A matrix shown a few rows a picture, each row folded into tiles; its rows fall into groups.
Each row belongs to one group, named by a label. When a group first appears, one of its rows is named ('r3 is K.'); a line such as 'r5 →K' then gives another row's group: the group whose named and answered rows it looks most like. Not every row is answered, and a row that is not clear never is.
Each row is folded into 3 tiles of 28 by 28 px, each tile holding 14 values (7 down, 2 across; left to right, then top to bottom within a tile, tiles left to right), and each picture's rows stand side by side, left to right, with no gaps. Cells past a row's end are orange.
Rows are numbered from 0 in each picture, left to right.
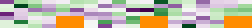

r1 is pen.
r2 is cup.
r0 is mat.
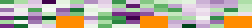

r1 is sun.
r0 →pen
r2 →cup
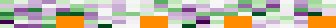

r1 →pen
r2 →pen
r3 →sun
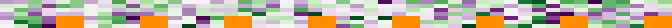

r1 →sun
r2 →pen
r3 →sun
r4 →pen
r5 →mat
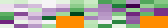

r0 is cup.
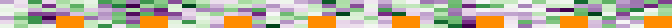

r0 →sun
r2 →mat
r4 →sun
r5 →sun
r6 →pen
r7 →cup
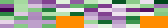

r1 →pen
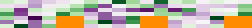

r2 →cup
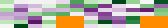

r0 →pen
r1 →pen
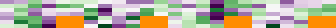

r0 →sun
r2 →sun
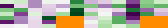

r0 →cup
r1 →sun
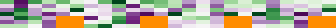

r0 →sun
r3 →sun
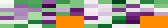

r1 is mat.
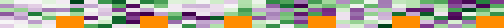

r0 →pen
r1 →mat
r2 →cup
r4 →mat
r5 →cup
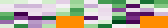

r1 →mat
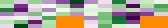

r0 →pen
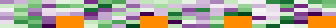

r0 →sun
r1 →mat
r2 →cup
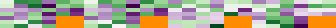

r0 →mat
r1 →mat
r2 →mat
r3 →sun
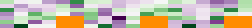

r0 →pen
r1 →cup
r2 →cup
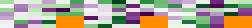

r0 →pen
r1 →mat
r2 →sun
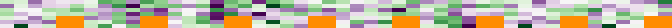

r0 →cup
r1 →mat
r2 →sun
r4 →pen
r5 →sun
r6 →cup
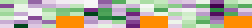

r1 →sun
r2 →sun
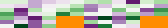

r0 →cup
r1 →pen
